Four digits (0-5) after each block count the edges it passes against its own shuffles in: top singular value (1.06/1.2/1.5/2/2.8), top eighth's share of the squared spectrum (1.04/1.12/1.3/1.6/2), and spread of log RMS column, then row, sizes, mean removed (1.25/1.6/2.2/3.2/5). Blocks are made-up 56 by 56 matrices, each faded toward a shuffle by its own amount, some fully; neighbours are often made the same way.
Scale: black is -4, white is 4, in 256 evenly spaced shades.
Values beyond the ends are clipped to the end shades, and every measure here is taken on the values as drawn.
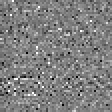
3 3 0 2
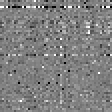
4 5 1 3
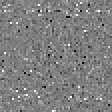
2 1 0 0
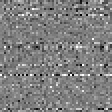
4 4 1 3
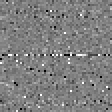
3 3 0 1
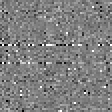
4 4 1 2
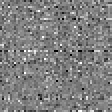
3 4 1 2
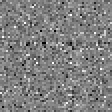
3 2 1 1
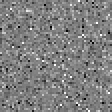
1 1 0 0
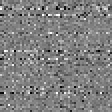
4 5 1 3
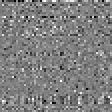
4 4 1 3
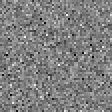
0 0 0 0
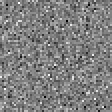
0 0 0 0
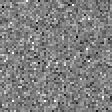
0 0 0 0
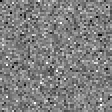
0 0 0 0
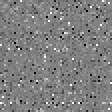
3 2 0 1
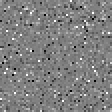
2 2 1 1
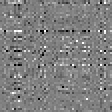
4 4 2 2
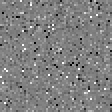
0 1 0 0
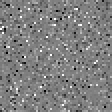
0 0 0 0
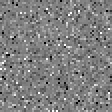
1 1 0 0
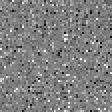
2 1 0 0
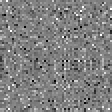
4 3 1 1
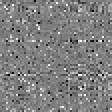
4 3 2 2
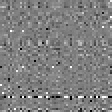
4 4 2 2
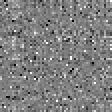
3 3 0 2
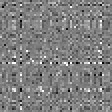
5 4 3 3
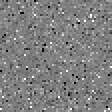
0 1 0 0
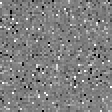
2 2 0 0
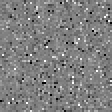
0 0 0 0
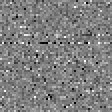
2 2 0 2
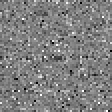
1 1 0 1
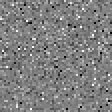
1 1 0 0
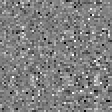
3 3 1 1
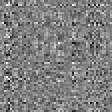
4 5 3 3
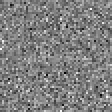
2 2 0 1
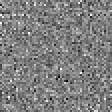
2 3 1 1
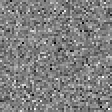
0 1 0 1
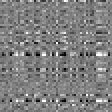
5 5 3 4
